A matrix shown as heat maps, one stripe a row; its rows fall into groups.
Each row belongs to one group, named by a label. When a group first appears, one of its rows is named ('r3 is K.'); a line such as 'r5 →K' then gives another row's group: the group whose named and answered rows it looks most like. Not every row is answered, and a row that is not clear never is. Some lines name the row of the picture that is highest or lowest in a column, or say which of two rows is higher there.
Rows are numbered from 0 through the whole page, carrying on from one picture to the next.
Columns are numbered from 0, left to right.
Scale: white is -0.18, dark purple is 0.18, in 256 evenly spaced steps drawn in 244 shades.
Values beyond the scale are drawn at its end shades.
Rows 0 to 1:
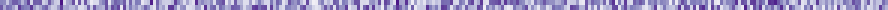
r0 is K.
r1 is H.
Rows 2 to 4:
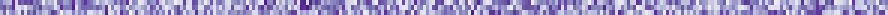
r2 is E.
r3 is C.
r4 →K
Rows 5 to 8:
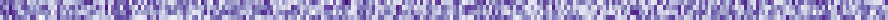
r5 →E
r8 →E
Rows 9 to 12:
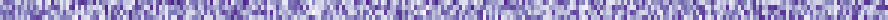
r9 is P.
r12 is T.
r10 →K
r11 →H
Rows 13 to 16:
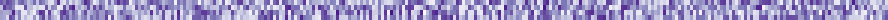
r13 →E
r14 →P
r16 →C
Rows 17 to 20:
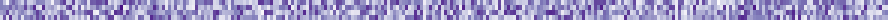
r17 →C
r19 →E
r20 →T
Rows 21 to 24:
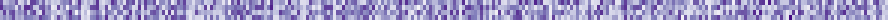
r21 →T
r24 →H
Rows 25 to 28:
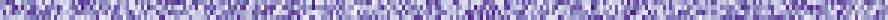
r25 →P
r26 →E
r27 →H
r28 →T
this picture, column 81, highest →26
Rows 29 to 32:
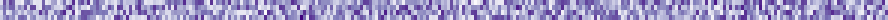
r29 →P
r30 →T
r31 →C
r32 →E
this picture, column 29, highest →29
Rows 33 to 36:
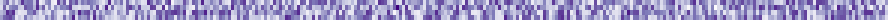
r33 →E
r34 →T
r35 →P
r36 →P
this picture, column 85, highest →35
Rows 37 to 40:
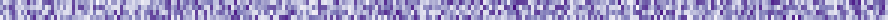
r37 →K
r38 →P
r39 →K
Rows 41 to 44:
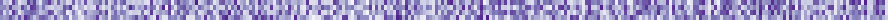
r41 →K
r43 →K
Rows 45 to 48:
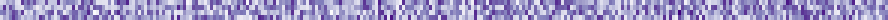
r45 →E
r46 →P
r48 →C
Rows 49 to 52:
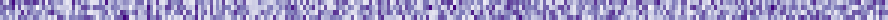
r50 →P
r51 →K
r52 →E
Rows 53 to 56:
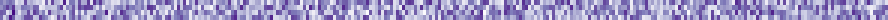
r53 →P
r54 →E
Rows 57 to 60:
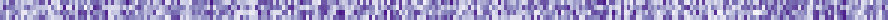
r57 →C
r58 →P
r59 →C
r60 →C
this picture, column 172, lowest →60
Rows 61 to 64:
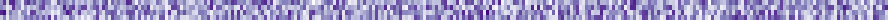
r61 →H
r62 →C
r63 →T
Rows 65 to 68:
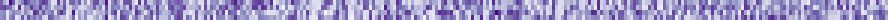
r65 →H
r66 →H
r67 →K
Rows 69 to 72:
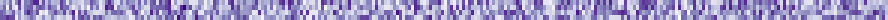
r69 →T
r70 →T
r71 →K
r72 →P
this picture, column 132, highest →71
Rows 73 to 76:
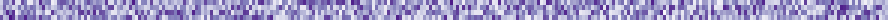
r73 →C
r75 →P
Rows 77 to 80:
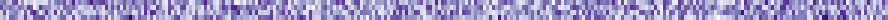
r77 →C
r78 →H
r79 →T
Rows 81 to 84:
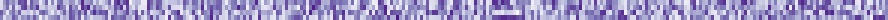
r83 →C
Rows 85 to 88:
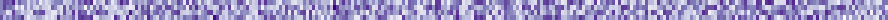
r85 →E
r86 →P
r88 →E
